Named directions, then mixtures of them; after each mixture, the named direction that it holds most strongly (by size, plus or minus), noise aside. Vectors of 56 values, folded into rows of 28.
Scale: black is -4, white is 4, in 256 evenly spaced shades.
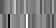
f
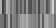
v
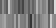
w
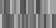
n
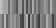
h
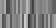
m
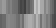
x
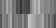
x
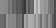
x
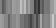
x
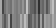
v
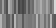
w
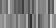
w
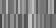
w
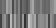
m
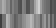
x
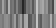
w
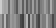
h
